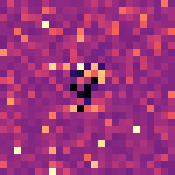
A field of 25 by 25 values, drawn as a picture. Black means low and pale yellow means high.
Slope: none. Grain: fine. Roughest part: centre. Histogram: skewed, a long tail of high values. Seam: none. Mirror symmetry: none. Odd patch: rougher, in the centre.
